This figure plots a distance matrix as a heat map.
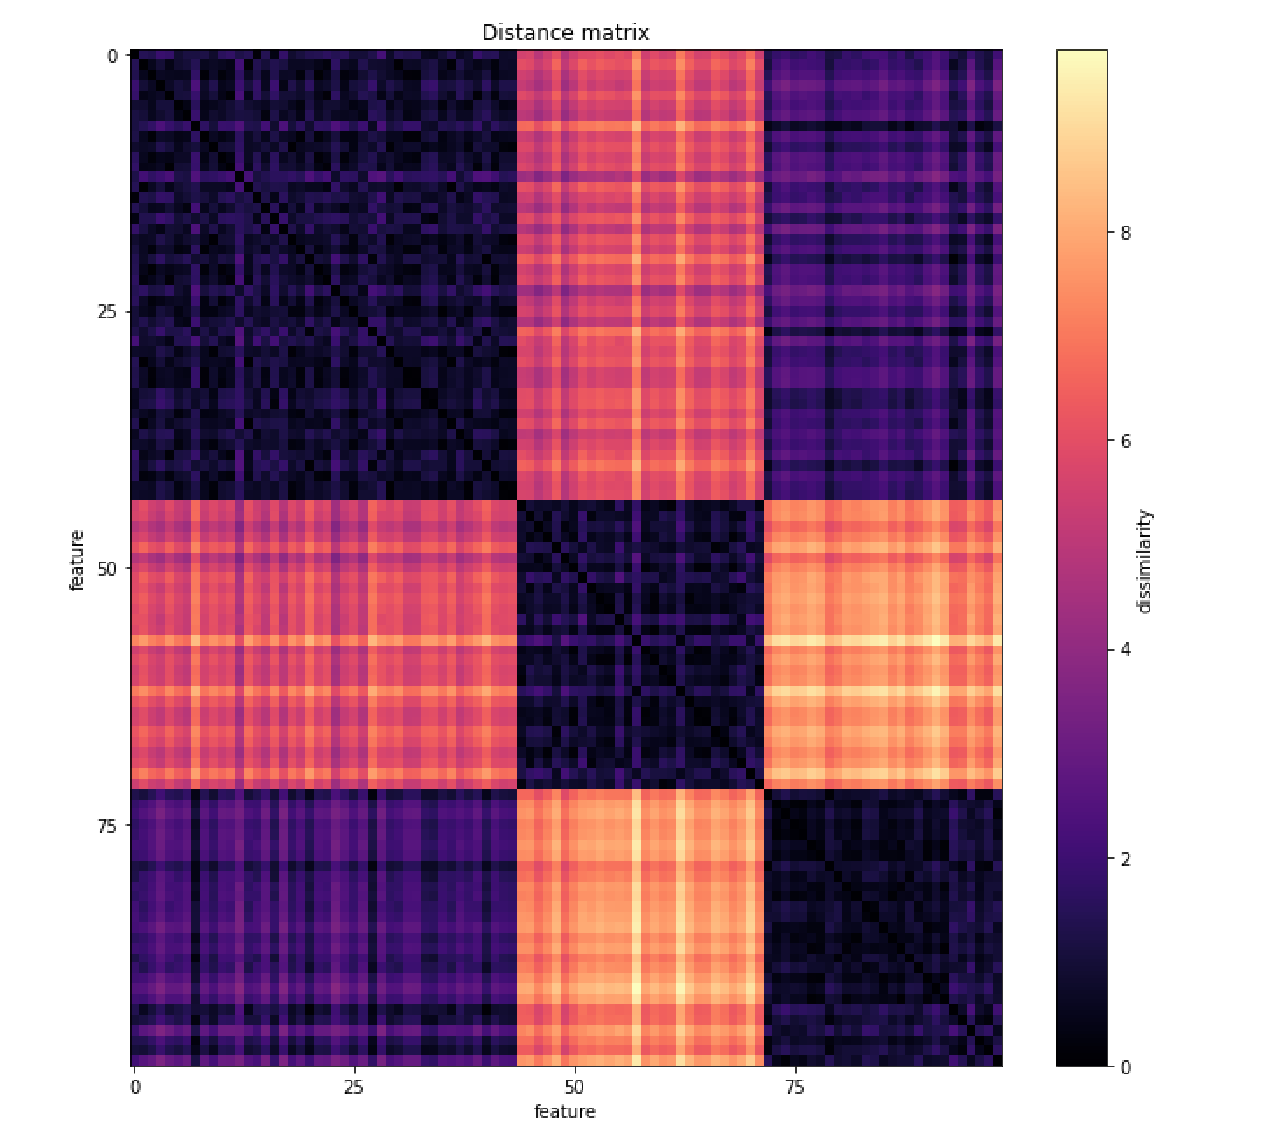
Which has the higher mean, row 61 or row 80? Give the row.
61
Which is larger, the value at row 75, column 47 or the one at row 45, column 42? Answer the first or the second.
the first
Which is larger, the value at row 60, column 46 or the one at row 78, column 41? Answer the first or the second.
the second
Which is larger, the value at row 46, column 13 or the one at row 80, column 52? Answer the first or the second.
the second
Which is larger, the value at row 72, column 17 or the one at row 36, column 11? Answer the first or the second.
the first
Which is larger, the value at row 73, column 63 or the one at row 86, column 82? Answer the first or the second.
the first
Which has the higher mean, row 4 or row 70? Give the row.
70
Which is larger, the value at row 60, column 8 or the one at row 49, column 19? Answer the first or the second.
the first
